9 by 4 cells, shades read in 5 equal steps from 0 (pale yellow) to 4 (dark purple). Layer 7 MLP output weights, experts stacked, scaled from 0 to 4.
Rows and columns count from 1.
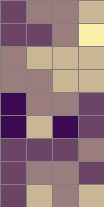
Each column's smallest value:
2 1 1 0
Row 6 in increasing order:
1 3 4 4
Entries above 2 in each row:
1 2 0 0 2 3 3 2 1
